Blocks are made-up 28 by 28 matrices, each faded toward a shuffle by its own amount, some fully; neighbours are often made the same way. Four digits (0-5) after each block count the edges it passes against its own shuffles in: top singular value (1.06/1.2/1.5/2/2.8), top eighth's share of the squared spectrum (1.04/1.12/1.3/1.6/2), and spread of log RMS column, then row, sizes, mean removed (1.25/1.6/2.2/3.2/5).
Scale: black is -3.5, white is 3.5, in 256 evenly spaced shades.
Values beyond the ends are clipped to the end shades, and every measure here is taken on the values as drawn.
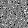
1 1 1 0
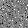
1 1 0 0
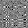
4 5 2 2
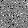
1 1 0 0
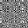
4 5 2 2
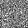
1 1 0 0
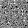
0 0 0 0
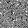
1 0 0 0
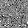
1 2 0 1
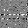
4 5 1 2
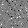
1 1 0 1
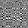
4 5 2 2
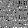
3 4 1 1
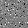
0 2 0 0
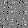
3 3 0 1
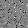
0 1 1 0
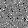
0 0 0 0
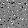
1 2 0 2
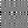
4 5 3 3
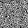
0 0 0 0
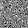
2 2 0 0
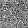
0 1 0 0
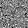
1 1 0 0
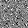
0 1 0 0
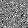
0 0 0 0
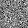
1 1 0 0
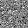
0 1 0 0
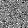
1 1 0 0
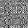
3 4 1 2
